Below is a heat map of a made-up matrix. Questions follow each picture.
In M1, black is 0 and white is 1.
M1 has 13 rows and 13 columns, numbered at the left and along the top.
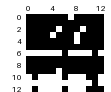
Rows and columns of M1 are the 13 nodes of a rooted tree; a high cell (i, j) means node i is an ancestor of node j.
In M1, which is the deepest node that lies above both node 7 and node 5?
12
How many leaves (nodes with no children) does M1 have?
4
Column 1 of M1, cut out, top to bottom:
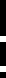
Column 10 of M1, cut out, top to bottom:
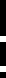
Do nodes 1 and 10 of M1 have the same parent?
yes
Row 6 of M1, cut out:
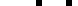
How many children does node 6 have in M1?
2
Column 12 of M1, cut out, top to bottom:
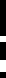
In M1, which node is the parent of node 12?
10
